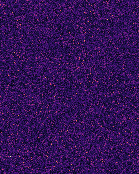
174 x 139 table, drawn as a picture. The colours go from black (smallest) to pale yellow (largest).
Average level on the scale: 20%. Mirror symmetry: none. Grain: fine. Histogram: skewed, a long tail of high values. Stripes: none.
